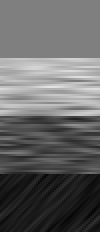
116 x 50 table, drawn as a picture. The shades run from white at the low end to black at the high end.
It is made of 4 by 1 panels. Panel 1,1: middling, flat. Panel 2,1: low, streaked across. Panel 3,1: high, streaked across. Panel 4,1: very high, slanting up to the right, faint in contrast.
